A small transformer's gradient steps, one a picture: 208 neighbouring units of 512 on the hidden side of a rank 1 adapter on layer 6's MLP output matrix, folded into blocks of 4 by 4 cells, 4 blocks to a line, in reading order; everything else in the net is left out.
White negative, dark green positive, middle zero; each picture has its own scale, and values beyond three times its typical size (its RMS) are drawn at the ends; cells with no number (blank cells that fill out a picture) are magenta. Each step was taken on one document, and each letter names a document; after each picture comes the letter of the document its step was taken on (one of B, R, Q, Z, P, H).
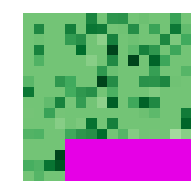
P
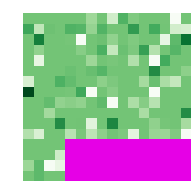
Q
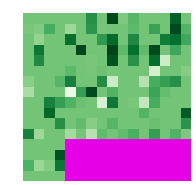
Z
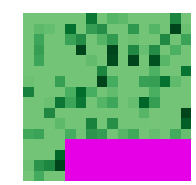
Z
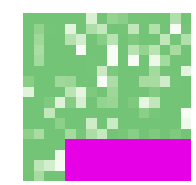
Z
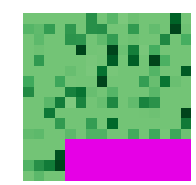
Q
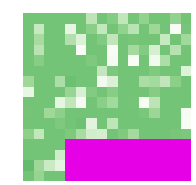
P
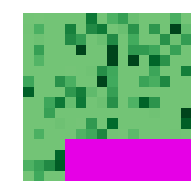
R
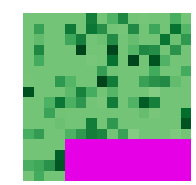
P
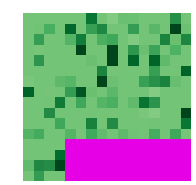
Z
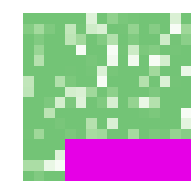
Q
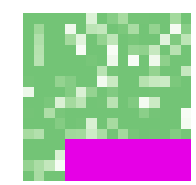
P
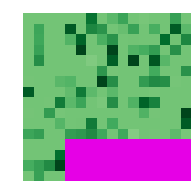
P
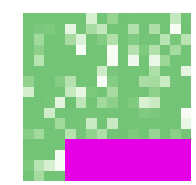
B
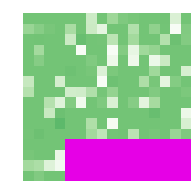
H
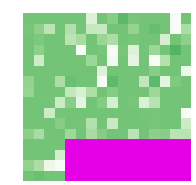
Q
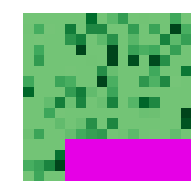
R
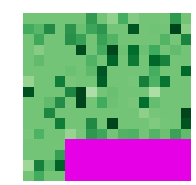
Q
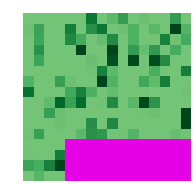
H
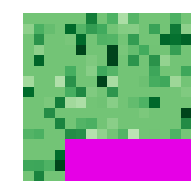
R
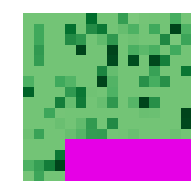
R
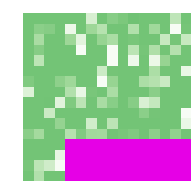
B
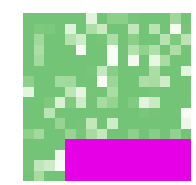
B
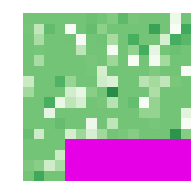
Z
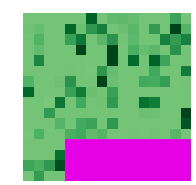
R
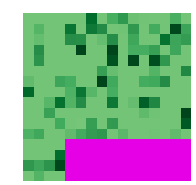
R
